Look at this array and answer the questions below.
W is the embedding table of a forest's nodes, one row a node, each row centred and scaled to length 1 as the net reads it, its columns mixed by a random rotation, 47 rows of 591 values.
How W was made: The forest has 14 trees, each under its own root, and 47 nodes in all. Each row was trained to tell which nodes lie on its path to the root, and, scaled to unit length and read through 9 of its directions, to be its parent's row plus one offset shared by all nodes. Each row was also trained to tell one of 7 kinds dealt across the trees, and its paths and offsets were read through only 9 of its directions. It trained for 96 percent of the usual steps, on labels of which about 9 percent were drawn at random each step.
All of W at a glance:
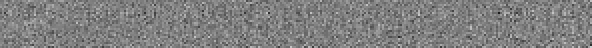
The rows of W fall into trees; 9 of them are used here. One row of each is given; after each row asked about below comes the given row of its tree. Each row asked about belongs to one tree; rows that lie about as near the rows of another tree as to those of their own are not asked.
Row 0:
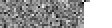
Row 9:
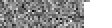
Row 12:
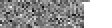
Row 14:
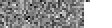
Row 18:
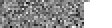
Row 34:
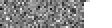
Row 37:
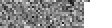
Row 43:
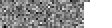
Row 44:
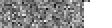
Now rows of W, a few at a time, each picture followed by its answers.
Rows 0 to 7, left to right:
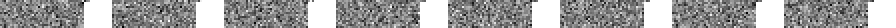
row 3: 43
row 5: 14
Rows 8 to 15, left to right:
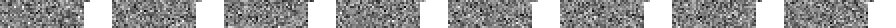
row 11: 9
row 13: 12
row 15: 9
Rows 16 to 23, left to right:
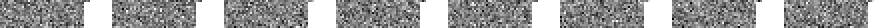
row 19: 12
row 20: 43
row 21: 9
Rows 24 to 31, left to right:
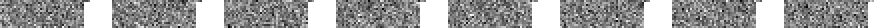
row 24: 44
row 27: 12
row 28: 12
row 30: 0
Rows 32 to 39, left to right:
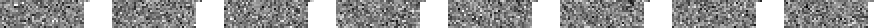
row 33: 37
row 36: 0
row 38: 14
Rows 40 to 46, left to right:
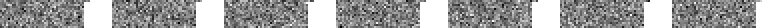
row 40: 37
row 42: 9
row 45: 14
